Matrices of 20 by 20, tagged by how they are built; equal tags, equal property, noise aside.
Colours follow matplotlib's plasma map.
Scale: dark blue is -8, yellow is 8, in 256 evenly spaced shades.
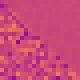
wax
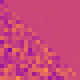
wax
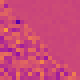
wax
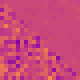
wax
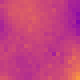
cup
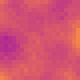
cup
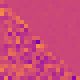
wax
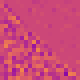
wax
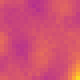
cup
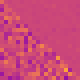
wax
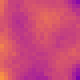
cup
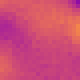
cup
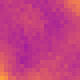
cup
